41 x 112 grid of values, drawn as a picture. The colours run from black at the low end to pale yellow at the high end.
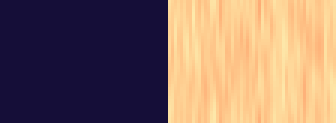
It is made of 1 by 2 panels. Panel 1,1: very low, flat. Panel 1,2: very high, streaked downward, faint in contrast.
